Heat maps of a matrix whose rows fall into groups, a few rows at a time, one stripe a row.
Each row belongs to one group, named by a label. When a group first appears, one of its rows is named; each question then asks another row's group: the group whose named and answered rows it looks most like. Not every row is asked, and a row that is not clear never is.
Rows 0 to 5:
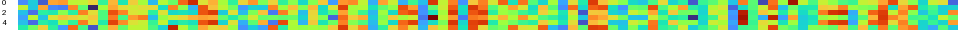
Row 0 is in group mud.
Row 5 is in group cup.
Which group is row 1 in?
cup
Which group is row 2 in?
cup
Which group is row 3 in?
mud
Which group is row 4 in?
cup
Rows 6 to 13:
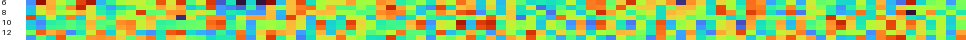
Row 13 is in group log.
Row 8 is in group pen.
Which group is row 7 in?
pen
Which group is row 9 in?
mud
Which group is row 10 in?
cup
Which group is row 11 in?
cup
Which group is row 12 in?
log
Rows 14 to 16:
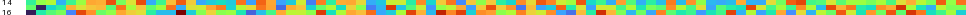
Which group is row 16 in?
cup
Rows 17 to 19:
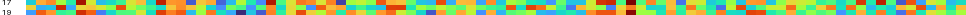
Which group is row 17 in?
pen
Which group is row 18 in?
log
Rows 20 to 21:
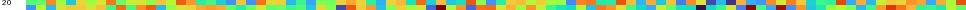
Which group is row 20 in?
log
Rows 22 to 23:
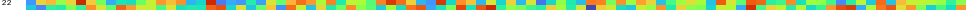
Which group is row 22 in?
pen
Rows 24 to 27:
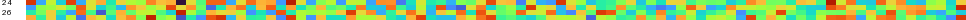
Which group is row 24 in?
mud
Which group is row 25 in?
log
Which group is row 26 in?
cup
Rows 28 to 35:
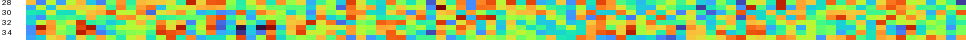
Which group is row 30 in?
log
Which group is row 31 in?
cup
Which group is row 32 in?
pen
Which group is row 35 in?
log
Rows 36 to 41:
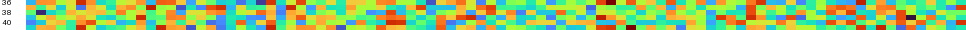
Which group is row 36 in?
pen
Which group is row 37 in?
cup
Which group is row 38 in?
mud
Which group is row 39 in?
pen
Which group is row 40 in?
log
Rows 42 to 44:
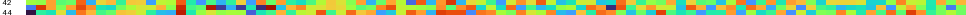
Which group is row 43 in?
pen
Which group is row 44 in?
cup
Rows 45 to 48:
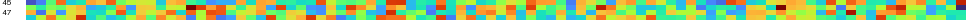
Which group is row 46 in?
mud
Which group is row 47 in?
mud
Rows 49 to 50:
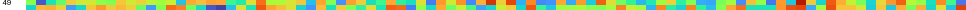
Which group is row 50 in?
log
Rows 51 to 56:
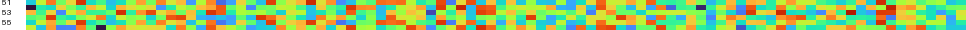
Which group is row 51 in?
pen
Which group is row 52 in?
cup
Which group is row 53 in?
mud
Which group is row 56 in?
cup
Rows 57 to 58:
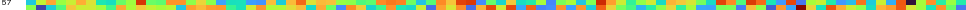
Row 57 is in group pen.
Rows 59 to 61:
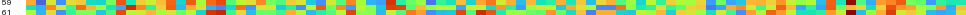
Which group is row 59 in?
mud
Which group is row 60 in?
log
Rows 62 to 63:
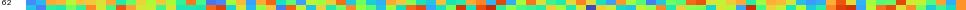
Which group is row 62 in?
log
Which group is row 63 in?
cup
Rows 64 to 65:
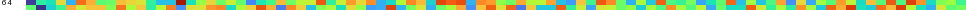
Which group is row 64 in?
cup
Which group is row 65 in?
mud
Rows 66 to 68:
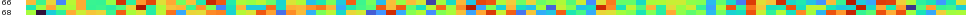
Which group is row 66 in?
mud
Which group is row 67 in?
pen
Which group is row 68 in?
mud
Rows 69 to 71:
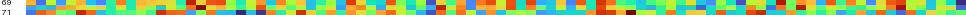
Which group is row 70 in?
mud
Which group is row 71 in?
pen
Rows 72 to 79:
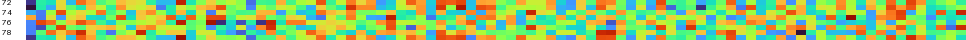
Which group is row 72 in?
cup
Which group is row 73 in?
cup
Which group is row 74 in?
log
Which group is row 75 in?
mud
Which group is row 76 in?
pen
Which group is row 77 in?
log
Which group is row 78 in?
pen
